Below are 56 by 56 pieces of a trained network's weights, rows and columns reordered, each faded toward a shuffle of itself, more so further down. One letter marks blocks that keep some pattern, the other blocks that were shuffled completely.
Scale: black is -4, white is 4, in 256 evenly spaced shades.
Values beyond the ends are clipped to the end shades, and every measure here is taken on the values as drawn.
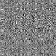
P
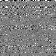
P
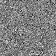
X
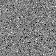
X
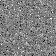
X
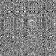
P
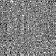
P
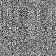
P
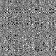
P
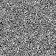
X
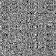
P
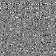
P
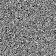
X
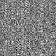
P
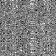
P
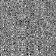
P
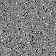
X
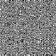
P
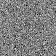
X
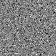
X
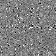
P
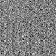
P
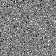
X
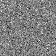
X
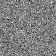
X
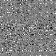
P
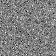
X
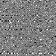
P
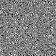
P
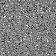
P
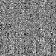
P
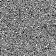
X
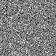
X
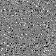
P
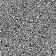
X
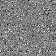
P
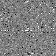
P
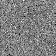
X
